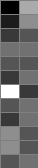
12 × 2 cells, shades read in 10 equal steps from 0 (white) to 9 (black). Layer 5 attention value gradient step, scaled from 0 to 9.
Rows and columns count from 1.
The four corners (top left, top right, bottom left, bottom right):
9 3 6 5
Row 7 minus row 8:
-6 2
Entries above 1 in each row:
2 2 2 2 2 2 1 2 2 2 2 2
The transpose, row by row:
9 8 7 5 6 7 0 6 7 4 4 6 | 3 4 6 5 6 5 7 5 5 6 6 5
